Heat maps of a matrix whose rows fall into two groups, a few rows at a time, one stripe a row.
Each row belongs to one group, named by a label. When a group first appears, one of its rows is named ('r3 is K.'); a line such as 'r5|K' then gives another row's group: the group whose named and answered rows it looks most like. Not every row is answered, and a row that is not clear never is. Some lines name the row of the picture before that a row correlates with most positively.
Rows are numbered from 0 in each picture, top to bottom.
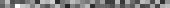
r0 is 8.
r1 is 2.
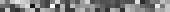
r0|2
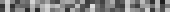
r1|8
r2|8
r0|8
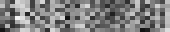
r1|2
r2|2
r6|8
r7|2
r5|2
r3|8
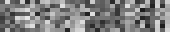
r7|8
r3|8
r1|8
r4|2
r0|8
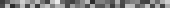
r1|8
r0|2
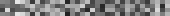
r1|8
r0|2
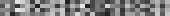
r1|8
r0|2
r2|2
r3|8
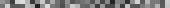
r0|2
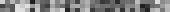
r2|2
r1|2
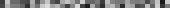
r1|8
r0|8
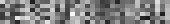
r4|2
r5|8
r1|8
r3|8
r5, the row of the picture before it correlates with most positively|1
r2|2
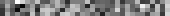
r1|8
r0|2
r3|8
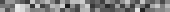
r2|2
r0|8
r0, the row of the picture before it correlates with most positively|3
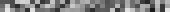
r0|2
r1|8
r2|8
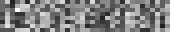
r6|8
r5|8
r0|8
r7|2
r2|2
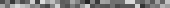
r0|8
